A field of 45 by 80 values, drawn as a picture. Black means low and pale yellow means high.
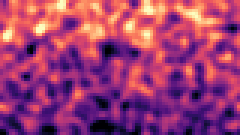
No regular stripes run through it. The texture is blotchy. The values follow a bell shape. The bottom middle is the ninth with the lowest average. The field climbs toward the top.
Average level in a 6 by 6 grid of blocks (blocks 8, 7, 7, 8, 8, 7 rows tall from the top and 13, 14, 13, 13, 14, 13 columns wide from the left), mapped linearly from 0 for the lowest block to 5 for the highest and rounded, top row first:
4 5 5 5 5 4 / 4 4 4 5 3 3 / 2 2 2 2 2 3 / 2 2 2 3 2 3 / 2 2 1 1 1 2 / 1 1 0 1 1 1
